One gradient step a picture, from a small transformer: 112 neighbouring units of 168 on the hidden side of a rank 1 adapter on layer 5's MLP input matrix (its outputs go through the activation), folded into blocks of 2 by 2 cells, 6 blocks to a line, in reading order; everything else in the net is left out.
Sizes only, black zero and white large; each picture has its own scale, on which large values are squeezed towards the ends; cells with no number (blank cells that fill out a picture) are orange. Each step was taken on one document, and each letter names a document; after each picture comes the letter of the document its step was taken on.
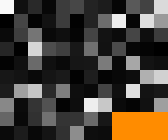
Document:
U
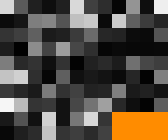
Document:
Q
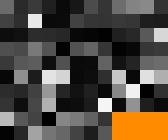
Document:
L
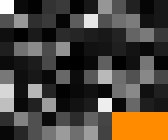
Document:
L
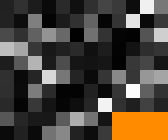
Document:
L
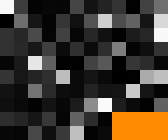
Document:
U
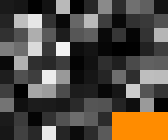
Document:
L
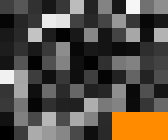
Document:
Q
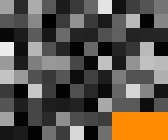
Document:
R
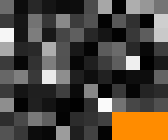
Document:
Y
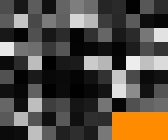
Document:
R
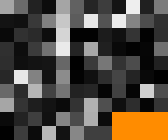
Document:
Q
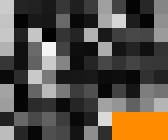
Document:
Y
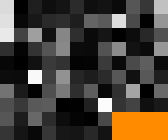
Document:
Y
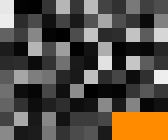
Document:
Y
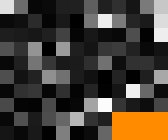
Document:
U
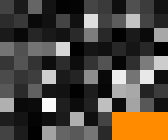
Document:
L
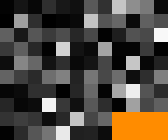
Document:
L
